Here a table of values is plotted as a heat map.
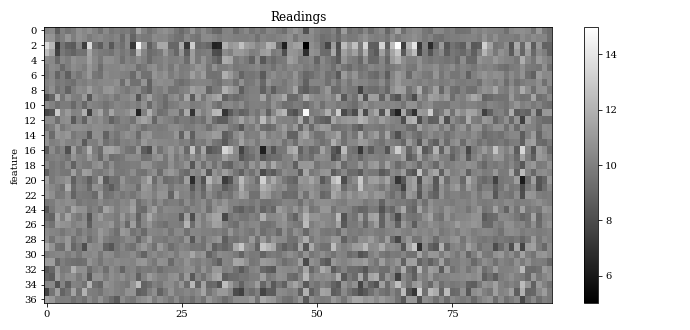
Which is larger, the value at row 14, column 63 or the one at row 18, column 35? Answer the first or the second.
the first
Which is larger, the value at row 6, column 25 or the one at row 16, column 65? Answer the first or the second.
the second
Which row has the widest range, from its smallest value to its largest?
2
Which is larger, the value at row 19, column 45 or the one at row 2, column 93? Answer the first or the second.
the first
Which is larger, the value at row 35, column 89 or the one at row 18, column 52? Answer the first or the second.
the second
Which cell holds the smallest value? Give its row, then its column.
2, 48
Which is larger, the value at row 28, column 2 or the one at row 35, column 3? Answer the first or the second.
the first
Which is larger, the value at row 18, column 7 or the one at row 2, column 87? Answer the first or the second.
the second
